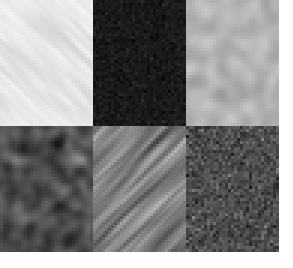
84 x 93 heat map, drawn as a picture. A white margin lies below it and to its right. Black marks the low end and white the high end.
The table splits into 2 rows of 3 panels. Panel 1,1: very high, slanting down to the right, faint in contrast. Panel 1,2: very low, fine-grained, faint in contrast. Panel 1,3: high, blotchy, faint in contrast. Panel 2,1: low, blotchy. Panel 2,2: middling, slanting up to the right. Panel 2,3: low, fine-grained.
